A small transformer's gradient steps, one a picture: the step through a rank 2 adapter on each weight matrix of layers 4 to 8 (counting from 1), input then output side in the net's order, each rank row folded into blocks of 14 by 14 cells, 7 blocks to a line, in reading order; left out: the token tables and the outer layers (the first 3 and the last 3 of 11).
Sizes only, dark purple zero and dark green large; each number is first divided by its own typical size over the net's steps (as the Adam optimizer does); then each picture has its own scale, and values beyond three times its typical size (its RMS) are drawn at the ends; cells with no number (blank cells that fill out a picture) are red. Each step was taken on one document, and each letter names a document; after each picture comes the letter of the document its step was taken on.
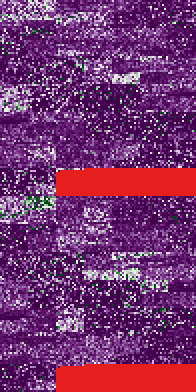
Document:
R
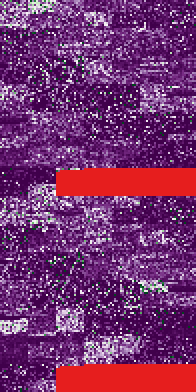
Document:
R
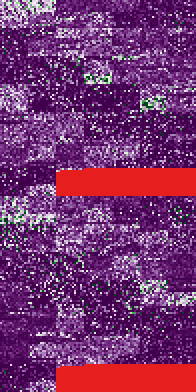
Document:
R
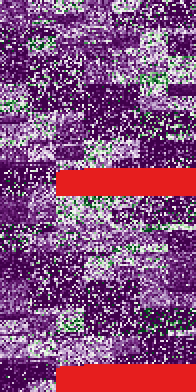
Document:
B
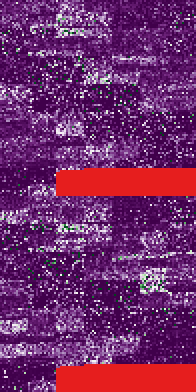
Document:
R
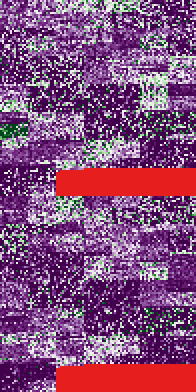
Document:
B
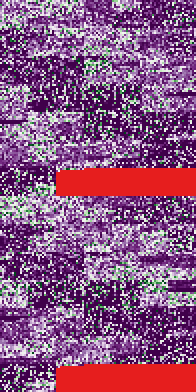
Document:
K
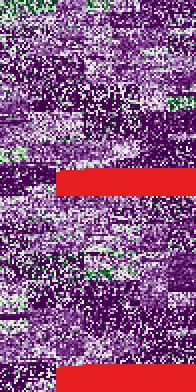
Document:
K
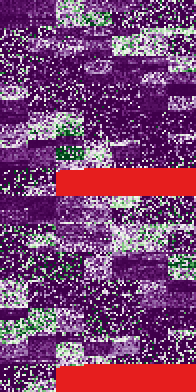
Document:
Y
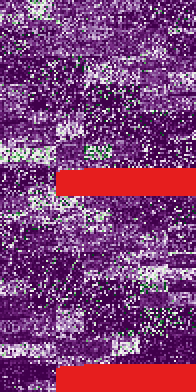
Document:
R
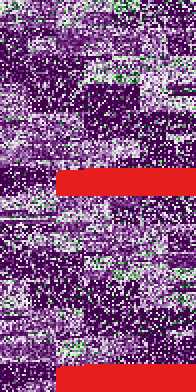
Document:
B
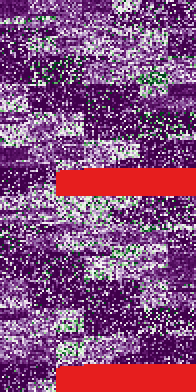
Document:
B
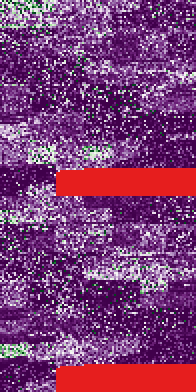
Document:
R
